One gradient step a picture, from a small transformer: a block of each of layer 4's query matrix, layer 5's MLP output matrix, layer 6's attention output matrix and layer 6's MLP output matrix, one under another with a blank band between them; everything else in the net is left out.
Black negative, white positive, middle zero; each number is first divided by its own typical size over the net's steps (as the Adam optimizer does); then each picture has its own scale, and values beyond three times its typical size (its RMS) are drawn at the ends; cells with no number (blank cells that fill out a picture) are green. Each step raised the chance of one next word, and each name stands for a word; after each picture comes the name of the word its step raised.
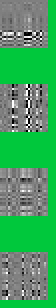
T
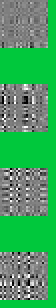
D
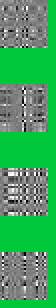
D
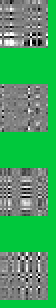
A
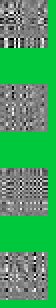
A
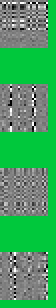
A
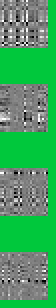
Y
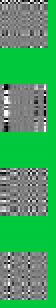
D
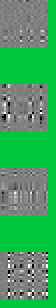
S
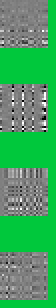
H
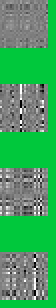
T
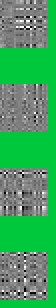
S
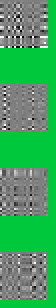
H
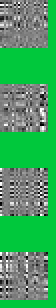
A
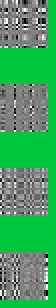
T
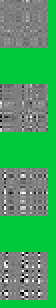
S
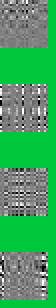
A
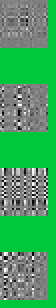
A
